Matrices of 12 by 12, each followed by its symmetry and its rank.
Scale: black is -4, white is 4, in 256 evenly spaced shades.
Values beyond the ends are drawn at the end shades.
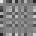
symmetric, rank one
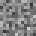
symmetric, full rank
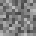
neither, full rank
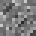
symmetric, full rank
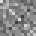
symmetric, full rank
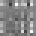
neither, rank two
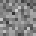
neither, full rank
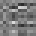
neither, rank two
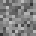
neither, full rank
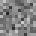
neither, full rank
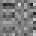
neither, rank two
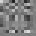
neither, rank two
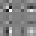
symmetric, rank one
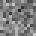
neither, full rank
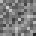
symmetric, full rank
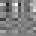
neither, rank two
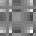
symmetric, rank one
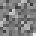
symmetric, full rank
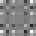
symmetric, rank one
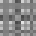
symmetric, rank one
